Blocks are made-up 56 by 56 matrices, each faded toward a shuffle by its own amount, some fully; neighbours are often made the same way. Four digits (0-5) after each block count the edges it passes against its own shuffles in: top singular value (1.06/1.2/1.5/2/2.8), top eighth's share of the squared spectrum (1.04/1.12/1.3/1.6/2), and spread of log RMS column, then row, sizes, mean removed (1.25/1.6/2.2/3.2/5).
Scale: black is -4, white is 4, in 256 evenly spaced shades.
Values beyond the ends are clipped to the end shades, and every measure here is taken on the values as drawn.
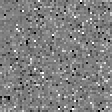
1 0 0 0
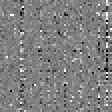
4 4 2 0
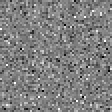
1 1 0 0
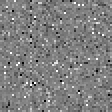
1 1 0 0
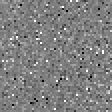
0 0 0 0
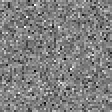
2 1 0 0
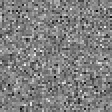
1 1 0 0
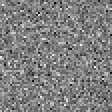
1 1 0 0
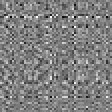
5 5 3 3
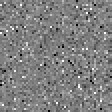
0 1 1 0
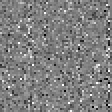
2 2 2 0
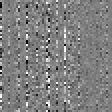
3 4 4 0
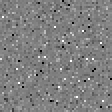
0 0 0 0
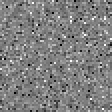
1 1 0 0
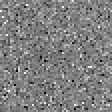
1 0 0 0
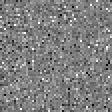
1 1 0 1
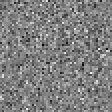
2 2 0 0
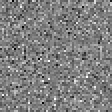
2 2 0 0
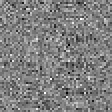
3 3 1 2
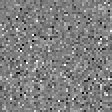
3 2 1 0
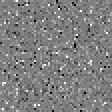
2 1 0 0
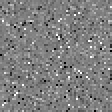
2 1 0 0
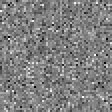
2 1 0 0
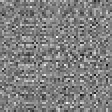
4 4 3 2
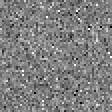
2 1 0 0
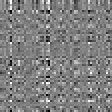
5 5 4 3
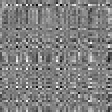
5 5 3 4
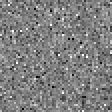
1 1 0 0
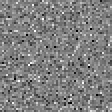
1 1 0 0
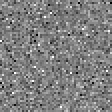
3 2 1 0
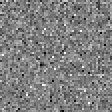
2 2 0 0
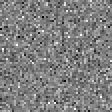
0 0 0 0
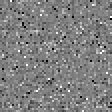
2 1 0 0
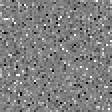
1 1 0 0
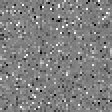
2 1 0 0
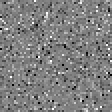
1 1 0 0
